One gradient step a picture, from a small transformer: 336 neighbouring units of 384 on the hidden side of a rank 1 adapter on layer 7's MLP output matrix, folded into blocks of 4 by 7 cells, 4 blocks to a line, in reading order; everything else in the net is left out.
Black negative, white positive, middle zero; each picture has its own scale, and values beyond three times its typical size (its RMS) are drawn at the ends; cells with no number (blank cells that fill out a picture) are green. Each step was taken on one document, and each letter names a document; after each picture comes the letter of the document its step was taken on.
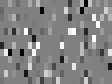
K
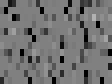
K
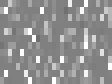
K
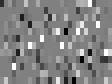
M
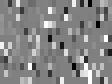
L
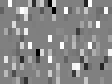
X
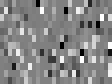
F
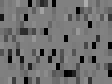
F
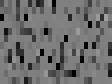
F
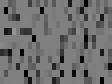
K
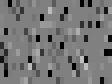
L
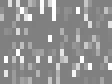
X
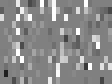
X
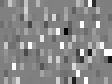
M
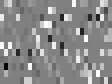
L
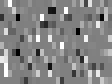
L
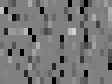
K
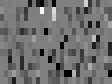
F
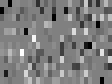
K
